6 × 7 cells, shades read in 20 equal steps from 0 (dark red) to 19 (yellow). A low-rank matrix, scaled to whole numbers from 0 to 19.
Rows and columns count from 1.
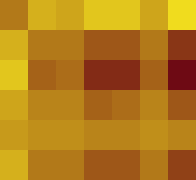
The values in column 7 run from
0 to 19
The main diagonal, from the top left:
10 10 9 8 11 10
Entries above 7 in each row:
7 4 4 6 7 4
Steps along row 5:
down same down same up down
